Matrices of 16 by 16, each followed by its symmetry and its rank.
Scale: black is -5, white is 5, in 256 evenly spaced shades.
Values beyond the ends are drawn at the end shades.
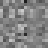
neither, rank three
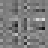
neither, rank three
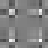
symmetric, rank one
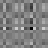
neither, rank one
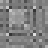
symmetric, rank three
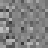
neither, rank three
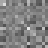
symmetric, rank three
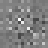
symmetric, rank three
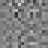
neither, rank three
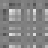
symmetric, rank one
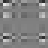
neither, rank one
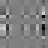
neither, rank one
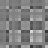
symmetric, rank one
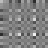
symmetric, rank one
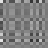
neither, rank one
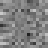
neither, rank three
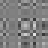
symmetric, rank one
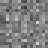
neither, rank three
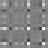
symmetric, rank one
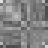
symmetric, rank three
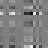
neither, rank one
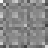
symmetric, rank three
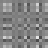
symmetric, rank one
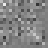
symmetric, rank three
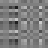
neither, rank one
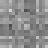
symmetric, rank three
